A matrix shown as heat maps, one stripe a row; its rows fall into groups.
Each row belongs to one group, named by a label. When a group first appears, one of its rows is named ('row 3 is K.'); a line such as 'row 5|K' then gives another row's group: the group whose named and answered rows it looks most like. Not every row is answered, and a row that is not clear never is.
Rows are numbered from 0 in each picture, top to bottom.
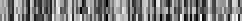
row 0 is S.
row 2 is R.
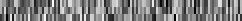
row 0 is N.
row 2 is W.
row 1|N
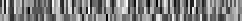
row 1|R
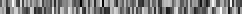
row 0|W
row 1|S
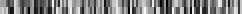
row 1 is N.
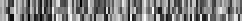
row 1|S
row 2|N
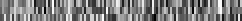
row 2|W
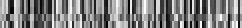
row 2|S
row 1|N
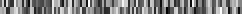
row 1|S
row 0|R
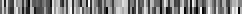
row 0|R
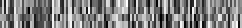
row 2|N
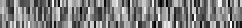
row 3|W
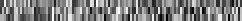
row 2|N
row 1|R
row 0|W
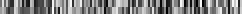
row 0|R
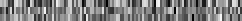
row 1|W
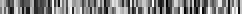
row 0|N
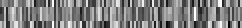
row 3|S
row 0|N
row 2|W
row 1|W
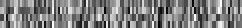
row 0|S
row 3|S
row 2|W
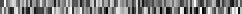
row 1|R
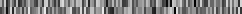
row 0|N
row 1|W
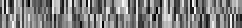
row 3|W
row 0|R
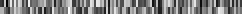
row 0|W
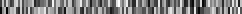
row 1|W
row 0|R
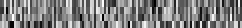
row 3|N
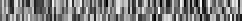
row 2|W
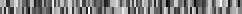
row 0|S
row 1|R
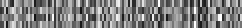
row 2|N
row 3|W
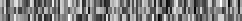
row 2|S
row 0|S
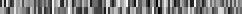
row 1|S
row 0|R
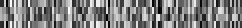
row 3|W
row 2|S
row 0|W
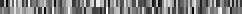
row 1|S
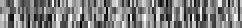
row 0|N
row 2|N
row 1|R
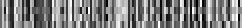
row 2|R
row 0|R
